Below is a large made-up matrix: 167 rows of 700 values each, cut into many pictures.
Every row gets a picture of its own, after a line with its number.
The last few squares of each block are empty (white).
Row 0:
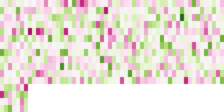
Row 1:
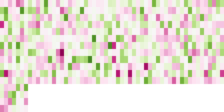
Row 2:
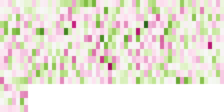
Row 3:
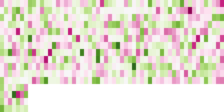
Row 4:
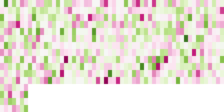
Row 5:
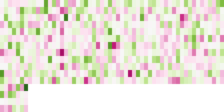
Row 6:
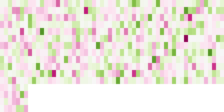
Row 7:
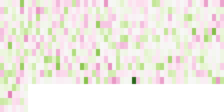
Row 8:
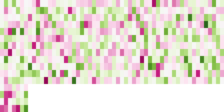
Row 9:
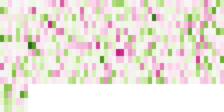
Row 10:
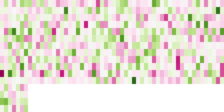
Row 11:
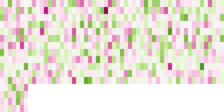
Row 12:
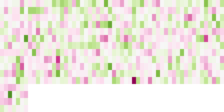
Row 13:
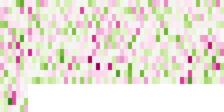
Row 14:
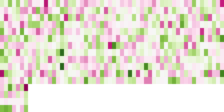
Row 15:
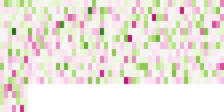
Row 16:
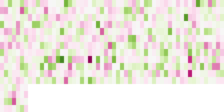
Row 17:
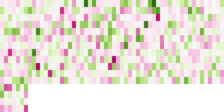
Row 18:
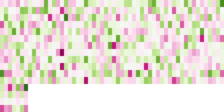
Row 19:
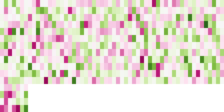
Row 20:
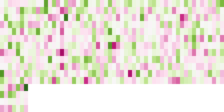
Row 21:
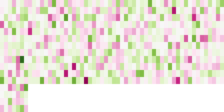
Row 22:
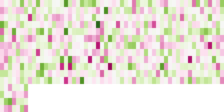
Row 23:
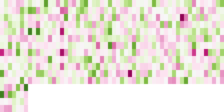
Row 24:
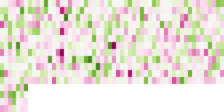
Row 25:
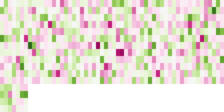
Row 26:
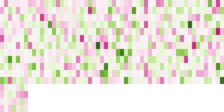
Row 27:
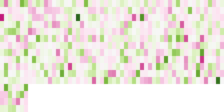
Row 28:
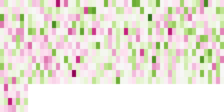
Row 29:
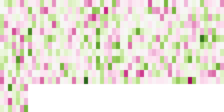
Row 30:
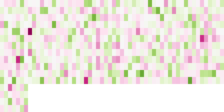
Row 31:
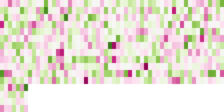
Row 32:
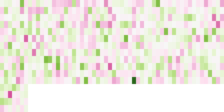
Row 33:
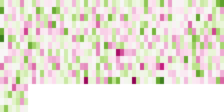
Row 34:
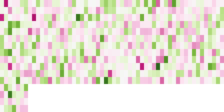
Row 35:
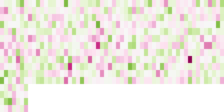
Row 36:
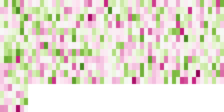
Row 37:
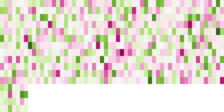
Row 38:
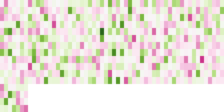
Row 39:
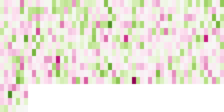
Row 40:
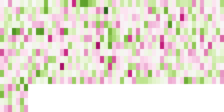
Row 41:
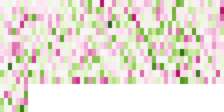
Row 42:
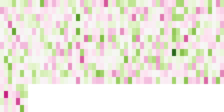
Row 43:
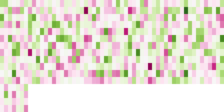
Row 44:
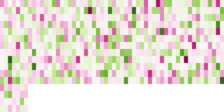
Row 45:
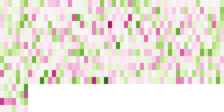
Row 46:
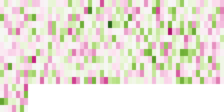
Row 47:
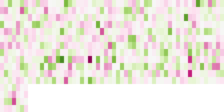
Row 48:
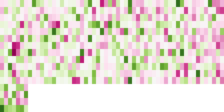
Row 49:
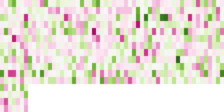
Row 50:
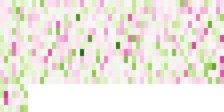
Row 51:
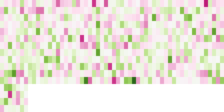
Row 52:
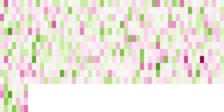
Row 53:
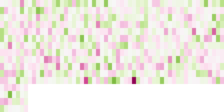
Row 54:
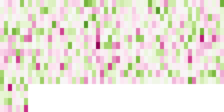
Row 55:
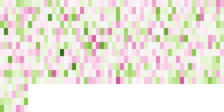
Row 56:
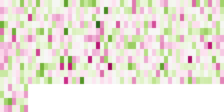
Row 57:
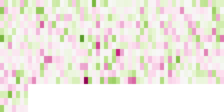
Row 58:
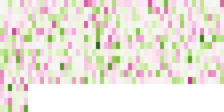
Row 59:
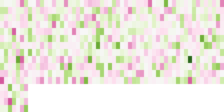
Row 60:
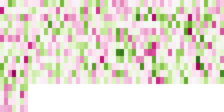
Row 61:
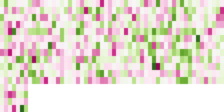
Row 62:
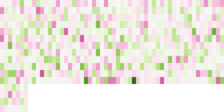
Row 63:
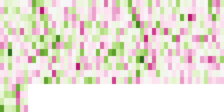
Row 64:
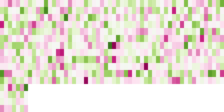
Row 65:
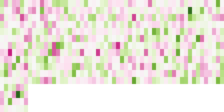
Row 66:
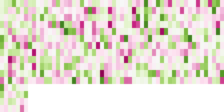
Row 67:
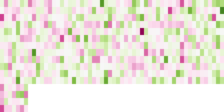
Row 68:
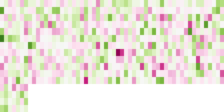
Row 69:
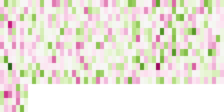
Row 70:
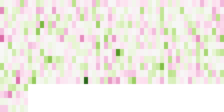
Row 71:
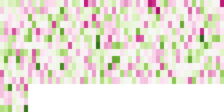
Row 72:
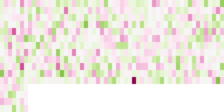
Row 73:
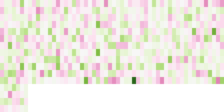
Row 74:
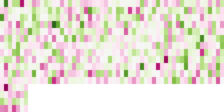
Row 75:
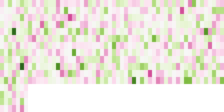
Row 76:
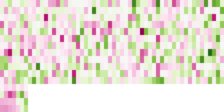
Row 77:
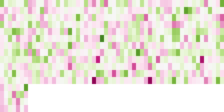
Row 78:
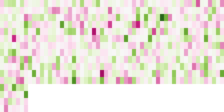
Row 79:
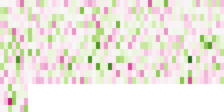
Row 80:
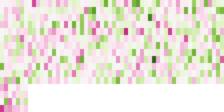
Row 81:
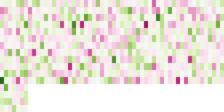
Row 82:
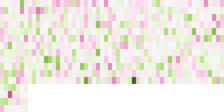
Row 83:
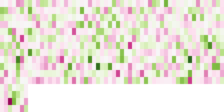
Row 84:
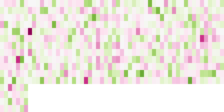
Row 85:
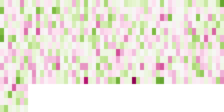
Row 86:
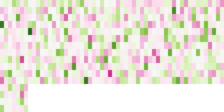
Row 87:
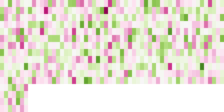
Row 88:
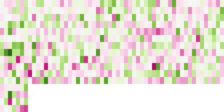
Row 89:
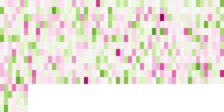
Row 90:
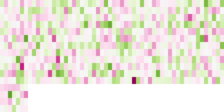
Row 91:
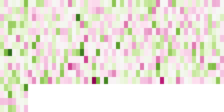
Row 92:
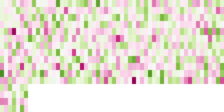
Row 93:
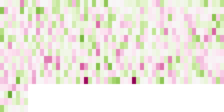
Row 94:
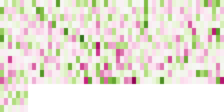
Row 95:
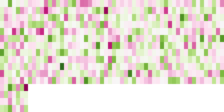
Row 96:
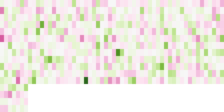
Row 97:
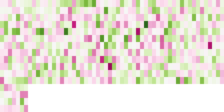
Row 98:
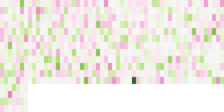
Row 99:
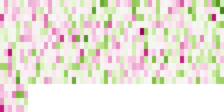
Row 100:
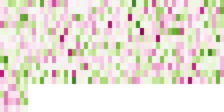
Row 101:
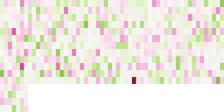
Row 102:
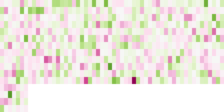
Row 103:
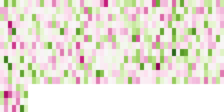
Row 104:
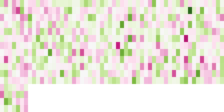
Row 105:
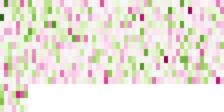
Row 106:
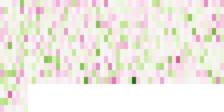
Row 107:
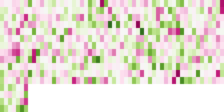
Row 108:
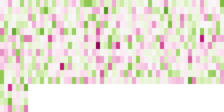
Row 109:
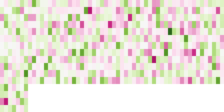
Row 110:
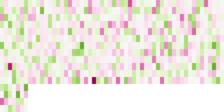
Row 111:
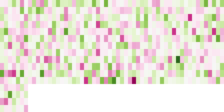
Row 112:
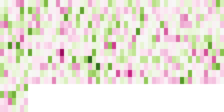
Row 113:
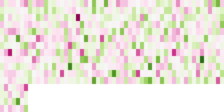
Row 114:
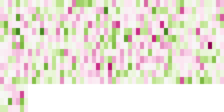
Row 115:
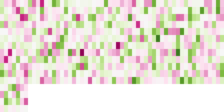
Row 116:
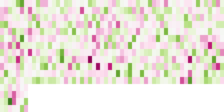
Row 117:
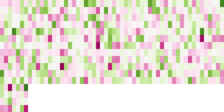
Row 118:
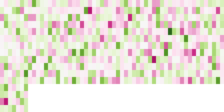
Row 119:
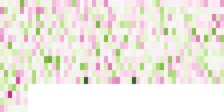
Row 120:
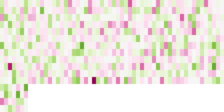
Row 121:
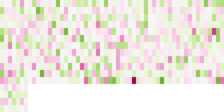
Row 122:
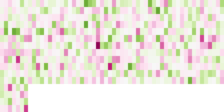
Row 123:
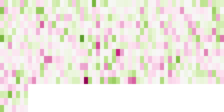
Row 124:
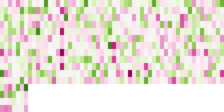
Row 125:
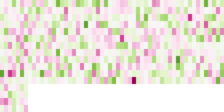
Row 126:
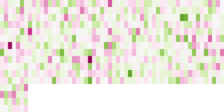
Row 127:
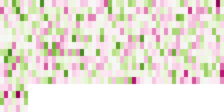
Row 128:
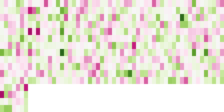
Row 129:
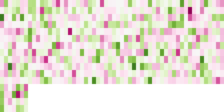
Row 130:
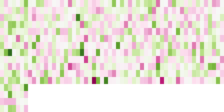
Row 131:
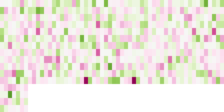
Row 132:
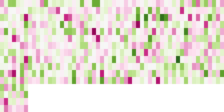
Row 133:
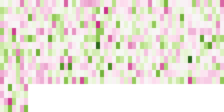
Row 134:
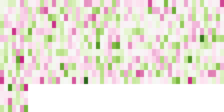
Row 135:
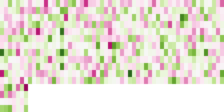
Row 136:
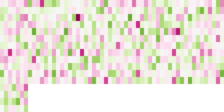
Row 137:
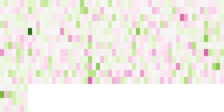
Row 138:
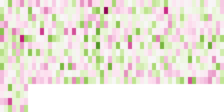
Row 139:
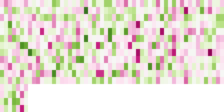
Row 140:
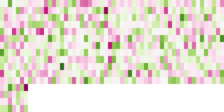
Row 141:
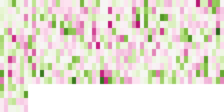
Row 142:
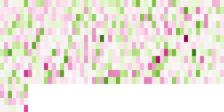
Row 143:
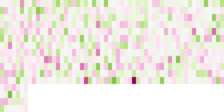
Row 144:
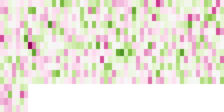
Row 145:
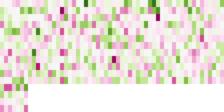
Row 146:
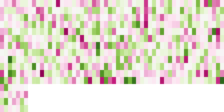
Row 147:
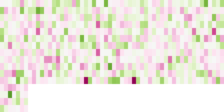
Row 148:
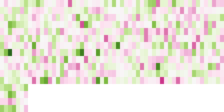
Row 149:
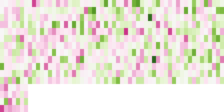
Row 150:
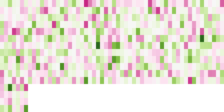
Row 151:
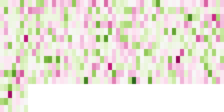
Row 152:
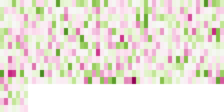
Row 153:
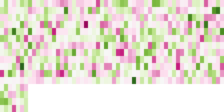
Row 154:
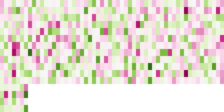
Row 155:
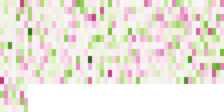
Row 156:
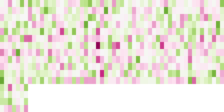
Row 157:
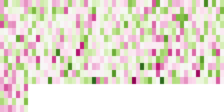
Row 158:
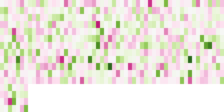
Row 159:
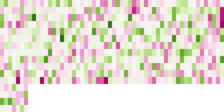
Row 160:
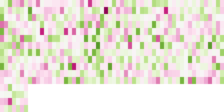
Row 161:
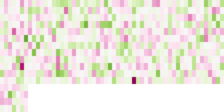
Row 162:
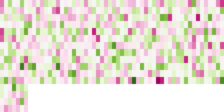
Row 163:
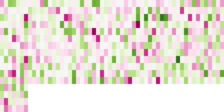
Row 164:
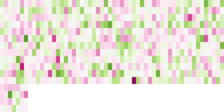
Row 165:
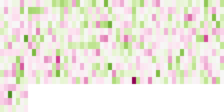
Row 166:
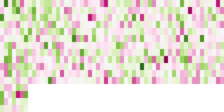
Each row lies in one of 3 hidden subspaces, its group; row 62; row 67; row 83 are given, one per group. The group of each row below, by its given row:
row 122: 83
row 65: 67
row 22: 83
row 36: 67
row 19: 67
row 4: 67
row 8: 67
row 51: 62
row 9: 62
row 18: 83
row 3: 67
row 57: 62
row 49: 62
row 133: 83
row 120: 67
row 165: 62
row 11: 83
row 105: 67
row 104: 67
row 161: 62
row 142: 67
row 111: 62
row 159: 67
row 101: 62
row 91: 67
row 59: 83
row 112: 83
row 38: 67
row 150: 83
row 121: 62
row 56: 83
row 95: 83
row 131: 62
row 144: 62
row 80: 67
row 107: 67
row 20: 83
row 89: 62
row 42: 67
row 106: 62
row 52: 67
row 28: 67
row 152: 62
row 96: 62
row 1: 83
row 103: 67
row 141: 62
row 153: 62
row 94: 62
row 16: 83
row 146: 62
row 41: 67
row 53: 62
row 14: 83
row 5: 83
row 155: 83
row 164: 62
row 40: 83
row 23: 83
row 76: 67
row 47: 83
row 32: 62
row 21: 83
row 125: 62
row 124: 83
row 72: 62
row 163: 62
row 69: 67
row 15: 62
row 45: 67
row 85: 62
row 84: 83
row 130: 67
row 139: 67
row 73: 62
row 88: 67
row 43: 67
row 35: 83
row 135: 83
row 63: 67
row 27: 67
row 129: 67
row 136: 67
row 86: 83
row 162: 62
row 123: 62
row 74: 67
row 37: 62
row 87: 83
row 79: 83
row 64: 83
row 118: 67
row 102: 62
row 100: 67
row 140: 83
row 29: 83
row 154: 67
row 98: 62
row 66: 62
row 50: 67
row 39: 62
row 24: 83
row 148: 67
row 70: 62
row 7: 62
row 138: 83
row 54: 83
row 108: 83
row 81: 83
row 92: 62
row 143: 62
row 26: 62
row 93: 62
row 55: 83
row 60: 62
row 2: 83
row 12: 62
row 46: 67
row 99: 67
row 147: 62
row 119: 62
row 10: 62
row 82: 62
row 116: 83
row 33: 62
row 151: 62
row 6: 67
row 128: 83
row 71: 83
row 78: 62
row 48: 67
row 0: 83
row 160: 83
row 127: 67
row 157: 67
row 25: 62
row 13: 83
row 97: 83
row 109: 67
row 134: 83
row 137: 83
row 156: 83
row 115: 67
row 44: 62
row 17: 83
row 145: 83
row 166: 67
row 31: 83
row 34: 67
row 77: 67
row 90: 62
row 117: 83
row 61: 67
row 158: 83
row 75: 62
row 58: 83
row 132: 62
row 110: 67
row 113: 67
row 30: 83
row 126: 83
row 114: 83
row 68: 62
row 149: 67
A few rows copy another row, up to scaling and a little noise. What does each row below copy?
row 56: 22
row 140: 95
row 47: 16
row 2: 97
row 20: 5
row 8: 19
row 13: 116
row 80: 149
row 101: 72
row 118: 109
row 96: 70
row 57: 123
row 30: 84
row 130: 91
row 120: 110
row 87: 11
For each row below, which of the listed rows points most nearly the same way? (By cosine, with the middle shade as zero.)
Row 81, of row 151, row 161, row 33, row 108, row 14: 108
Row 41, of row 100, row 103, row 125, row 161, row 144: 103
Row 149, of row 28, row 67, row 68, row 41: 28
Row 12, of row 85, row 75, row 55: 85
